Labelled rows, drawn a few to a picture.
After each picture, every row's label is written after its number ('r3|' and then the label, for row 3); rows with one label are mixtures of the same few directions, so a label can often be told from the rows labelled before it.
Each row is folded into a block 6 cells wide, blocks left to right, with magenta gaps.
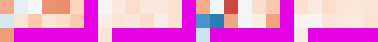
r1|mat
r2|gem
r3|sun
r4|sun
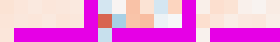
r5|gem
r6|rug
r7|mat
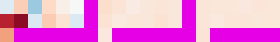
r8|sun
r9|gem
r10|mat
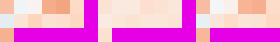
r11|mat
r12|mat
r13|mat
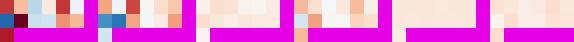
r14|rug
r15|sun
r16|mat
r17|rug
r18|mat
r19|rug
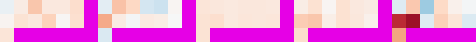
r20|gem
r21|mat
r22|sun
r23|sun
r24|sun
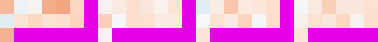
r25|mat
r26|rug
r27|gem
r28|gem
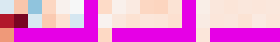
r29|sun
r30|mat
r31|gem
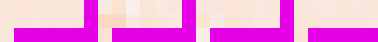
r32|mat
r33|sun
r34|rug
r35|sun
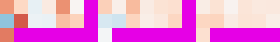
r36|rug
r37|sun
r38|sun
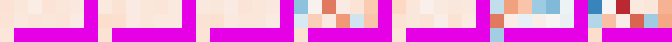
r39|gem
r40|sun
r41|sun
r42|gem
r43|gem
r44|mat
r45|gem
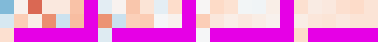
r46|gem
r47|rug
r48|mat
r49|mat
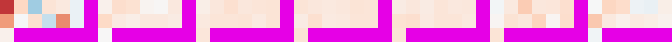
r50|gem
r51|mat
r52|gem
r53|rug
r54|sun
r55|gem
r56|mat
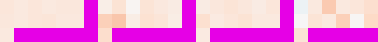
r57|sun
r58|sun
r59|rug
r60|gem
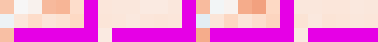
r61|mat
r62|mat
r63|mat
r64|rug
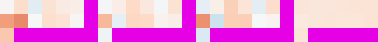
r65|sun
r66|rug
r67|rug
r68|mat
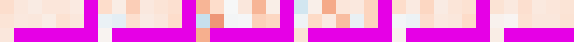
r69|gem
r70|sun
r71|rug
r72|gem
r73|sun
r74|sun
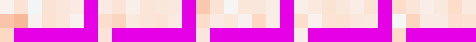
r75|sun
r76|sun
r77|gem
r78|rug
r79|rug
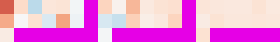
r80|gem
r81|sun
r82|rug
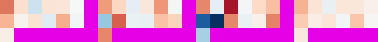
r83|gem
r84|rug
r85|sun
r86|gem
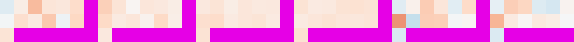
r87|gem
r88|gem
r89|sun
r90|mat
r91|rug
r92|mat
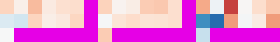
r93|sun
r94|mat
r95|sun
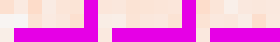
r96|sun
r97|sun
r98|gem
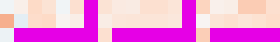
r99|rug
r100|mat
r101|mat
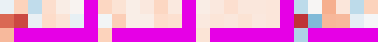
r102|sun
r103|rug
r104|gem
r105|rug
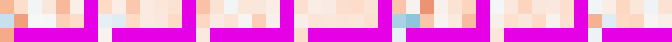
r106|rug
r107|sun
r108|gem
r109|mat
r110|sun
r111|gem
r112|rug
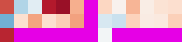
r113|mat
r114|sun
